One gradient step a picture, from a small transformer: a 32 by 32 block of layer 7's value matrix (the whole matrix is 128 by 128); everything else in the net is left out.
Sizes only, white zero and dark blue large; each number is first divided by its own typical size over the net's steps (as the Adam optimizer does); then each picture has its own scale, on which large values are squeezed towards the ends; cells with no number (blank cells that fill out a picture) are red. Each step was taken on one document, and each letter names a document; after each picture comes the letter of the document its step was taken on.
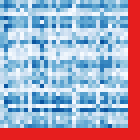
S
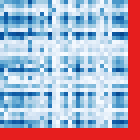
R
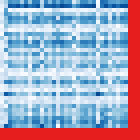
S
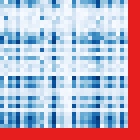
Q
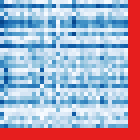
S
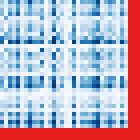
Q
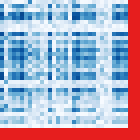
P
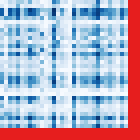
Q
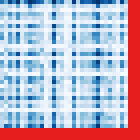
Q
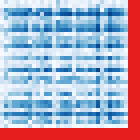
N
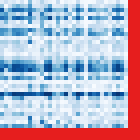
R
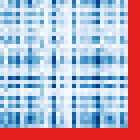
Q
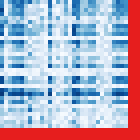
P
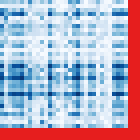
P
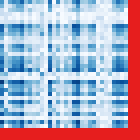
P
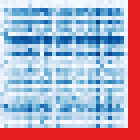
N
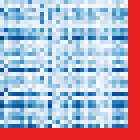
R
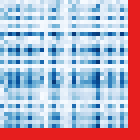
Q
